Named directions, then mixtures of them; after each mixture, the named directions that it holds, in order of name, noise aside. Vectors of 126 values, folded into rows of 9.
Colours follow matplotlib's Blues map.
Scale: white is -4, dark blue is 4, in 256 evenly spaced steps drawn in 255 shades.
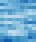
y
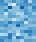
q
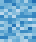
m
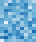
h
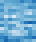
m, y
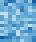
m, q, y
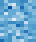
q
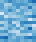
m, y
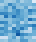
m, q, y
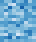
q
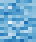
m, q, y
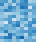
h, q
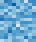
m, q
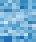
h, q, y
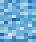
h, q, y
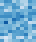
h, q, y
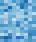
h, q, y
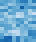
q, y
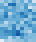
h, q, y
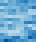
y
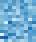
h, m, q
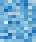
h, q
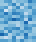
h, q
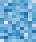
h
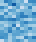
m, q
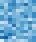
h, m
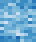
m, q, y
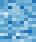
m, q
